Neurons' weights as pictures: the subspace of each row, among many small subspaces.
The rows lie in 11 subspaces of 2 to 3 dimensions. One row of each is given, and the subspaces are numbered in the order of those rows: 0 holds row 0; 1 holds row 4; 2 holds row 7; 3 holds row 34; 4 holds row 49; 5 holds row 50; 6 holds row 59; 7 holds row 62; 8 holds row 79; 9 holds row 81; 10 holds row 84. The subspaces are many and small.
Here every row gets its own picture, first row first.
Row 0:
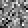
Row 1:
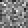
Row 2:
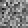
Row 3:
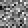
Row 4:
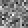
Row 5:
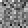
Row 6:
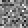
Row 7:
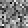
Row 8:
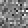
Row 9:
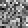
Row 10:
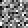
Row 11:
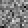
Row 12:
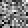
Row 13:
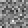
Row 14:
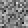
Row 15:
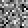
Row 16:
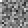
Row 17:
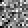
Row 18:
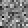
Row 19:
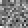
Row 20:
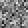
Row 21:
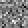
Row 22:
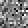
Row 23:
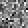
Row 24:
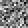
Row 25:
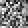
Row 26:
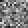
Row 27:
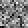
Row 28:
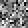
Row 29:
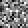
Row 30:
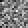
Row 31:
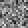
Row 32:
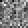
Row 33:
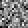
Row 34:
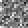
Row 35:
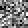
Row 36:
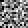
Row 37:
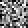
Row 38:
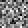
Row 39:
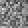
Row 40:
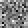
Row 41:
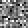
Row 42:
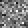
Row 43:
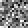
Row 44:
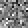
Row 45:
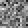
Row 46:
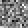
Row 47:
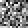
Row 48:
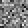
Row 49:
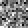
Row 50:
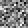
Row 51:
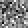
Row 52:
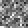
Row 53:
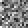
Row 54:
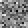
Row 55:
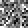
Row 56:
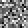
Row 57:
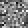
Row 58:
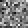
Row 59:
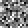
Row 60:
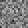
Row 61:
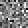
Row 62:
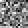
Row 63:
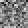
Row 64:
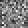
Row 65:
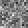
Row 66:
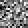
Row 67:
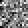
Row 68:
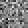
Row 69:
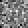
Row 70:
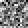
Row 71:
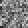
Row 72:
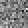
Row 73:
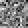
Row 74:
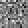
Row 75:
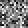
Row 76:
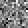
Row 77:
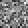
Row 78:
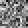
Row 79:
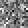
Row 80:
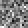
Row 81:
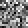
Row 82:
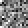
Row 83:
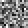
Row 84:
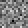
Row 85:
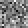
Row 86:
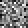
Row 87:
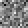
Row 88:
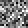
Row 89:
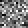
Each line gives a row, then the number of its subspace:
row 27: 3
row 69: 6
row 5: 2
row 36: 4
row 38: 10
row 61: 1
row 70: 9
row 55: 8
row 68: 0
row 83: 8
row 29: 6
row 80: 10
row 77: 5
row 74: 0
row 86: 2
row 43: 10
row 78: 9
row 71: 4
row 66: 5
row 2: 7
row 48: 8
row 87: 2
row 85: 2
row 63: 9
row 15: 8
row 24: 5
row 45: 9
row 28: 1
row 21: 0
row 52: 3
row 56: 8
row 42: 6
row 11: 10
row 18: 1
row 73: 9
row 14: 5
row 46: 0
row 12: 5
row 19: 8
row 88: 6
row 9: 9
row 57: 5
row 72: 4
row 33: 0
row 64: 3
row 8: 4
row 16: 3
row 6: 8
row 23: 1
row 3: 5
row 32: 2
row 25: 7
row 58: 7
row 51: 2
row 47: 7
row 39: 7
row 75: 3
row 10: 1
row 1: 2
